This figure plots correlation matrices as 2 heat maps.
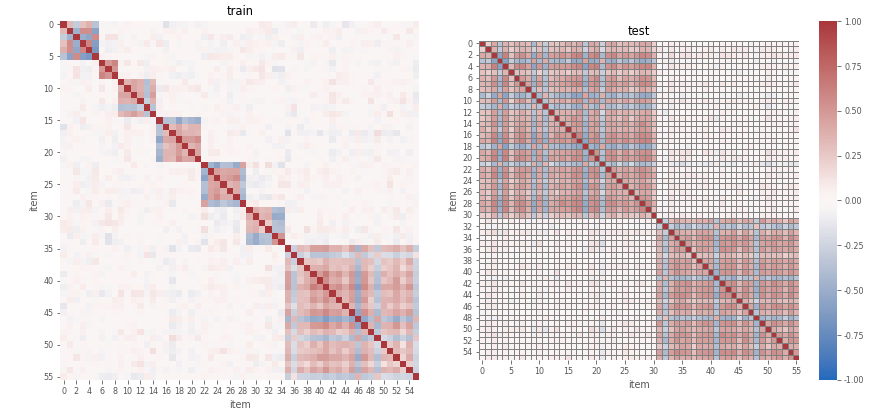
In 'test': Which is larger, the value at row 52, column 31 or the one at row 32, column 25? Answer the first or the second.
the first
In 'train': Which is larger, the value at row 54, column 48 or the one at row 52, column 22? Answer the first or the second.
the first
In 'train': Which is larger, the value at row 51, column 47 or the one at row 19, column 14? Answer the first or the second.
the first
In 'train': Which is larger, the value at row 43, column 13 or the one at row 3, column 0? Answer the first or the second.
the second
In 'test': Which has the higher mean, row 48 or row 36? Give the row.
36
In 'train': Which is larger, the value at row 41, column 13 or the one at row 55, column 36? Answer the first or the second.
the second
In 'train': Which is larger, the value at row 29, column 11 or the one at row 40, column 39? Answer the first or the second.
the second
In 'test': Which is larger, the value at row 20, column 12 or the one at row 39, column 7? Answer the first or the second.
the first
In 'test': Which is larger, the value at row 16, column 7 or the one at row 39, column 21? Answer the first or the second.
the first
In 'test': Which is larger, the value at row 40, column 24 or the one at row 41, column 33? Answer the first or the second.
the first
